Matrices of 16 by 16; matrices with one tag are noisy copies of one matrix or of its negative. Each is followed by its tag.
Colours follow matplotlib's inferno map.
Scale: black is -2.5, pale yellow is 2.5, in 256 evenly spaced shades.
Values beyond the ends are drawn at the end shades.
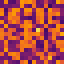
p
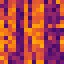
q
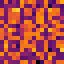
p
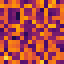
p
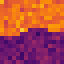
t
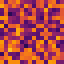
p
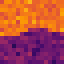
t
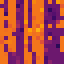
q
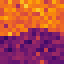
t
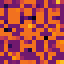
p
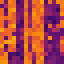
q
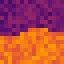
t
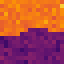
t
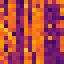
q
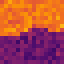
t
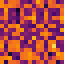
p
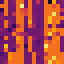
q
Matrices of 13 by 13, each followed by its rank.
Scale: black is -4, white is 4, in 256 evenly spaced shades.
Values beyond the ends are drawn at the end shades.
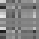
one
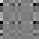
one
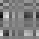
one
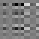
one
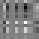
one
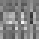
two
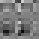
two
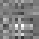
two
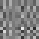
two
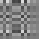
one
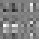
two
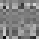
two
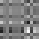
one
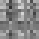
two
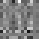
two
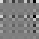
one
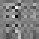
two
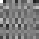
two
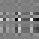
one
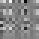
two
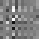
two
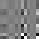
one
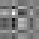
one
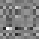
two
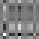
one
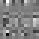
two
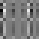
one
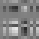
one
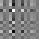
one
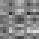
two
